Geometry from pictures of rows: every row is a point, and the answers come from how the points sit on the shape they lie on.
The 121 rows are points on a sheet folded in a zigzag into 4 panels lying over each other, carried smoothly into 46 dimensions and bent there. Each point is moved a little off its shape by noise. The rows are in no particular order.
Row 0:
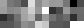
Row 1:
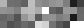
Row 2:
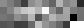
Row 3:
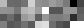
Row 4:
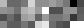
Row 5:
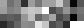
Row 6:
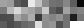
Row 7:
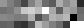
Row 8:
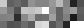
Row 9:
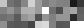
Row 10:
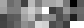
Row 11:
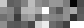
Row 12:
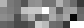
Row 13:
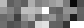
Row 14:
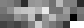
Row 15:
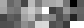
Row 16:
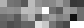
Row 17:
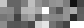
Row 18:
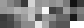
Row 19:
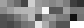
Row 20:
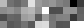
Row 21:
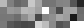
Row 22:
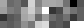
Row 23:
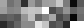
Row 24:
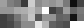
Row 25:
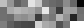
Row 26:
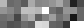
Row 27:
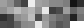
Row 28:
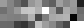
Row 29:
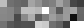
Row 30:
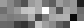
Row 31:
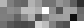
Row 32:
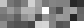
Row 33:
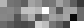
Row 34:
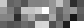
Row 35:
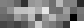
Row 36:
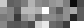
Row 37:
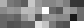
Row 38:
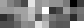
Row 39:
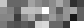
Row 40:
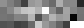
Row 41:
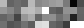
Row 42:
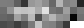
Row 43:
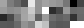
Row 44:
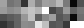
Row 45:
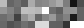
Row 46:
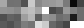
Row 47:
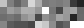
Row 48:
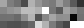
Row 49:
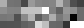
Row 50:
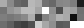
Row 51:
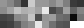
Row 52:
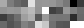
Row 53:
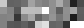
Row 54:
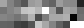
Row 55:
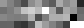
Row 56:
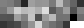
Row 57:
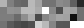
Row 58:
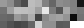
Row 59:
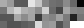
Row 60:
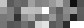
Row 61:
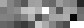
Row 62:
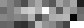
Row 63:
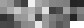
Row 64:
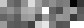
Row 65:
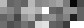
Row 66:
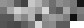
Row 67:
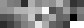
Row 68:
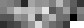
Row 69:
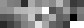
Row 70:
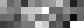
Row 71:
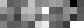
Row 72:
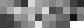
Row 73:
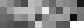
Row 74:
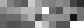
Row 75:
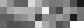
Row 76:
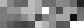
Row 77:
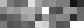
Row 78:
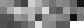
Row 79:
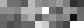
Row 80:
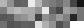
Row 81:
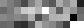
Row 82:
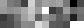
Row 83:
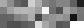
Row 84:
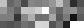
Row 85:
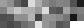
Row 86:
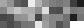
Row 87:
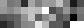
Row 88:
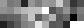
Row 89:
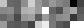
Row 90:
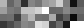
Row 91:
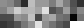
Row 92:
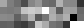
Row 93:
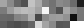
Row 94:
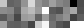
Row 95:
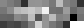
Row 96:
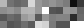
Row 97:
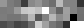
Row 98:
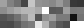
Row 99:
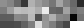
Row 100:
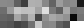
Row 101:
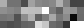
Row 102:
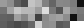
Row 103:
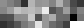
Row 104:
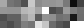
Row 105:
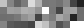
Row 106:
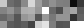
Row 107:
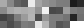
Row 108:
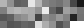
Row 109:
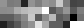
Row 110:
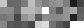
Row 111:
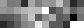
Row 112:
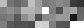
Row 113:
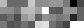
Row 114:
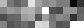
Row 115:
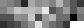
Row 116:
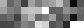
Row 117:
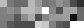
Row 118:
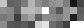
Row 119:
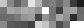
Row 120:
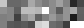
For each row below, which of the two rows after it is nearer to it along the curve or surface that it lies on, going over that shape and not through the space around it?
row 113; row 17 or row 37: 37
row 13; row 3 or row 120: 3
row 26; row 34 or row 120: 34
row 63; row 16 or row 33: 16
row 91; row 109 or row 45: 109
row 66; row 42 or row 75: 42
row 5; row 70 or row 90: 90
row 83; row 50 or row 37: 37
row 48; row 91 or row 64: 64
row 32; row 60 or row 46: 60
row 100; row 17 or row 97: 97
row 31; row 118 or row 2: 118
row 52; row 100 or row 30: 100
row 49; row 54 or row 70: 54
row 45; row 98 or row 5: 98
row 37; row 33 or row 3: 3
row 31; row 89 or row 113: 89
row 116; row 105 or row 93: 93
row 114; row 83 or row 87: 83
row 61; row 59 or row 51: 59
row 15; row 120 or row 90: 90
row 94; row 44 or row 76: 76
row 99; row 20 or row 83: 83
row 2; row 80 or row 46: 80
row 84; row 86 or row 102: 102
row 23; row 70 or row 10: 10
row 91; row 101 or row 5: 5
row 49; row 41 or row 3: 41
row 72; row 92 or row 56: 56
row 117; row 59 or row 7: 7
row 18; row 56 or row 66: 56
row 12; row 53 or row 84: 53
